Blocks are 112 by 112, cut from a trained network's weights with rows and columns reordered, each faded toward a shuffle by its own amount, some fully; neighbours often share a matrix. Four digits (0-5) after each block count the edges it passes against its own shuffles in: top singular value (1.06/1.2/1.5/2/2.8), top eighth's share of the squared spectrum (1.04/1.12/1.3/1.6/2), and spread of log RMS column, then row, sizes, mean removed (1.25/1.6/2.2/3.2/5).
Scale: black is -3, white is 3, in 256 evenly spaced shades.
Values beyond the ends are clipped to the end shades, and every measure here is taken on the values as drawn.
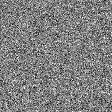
2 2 0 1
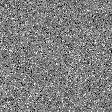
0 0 0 0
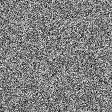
0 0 0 0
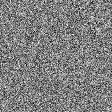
2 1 0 0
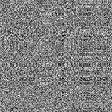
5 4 1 2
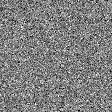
2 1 0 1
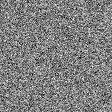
0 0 0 0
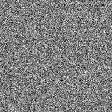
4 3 0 1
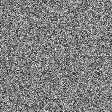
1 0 0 0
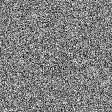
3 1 0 0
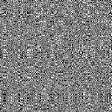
4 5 3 4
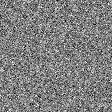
0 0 0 0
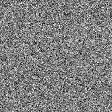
3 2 0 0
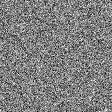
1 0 0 0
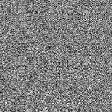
4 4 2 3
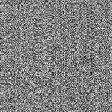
4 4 1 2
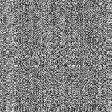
4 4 1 2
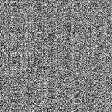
4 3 0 1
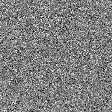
2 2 0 1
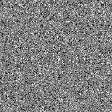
3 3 1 2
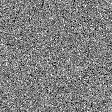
0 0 0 0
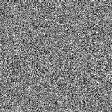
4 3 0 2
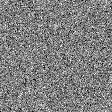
2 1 0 0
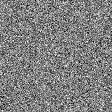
2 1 0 0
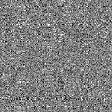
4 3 2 3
